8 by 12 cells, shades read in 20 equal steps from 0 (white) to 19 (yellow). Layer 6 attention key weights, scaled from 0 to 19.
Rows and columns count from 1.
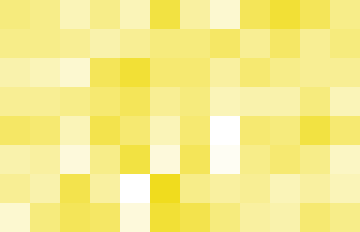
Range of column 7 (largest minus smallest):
7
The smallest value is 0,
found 2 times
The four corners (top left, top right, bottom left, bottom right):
11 10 4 10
